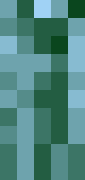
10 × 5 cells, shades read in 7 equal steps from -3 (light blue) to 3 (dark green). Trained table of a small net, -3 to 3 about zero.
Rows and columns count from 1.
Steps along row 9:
down up down up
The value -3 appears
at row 1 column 3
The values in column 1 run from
-2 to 1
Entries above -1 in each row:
2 4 3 1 3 3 3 3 4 4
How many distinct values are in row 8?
4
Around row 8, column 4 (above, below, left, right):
2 0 1 -1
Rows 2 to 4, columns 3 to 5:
2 2 -1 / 2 3 -2 / -1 1 -2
